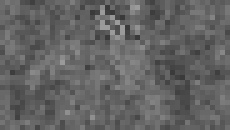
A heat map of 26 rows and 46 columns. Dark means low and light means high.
On average the colour sits 40% of the way up the scale. An odd patch, rougher than its surroundings, sits in the top middle. No row or column stands out. There is no overall slope. Values change most from cell to cell in the top middle. Neither half mirrors the other.
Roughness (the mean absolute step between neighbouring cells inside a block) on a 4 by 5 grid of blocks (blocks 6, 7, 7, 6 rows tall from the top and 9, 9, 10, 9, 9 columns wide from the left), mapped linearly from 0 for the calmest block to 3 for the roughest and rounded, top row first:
00300 | 00100 | 00000 | 00000
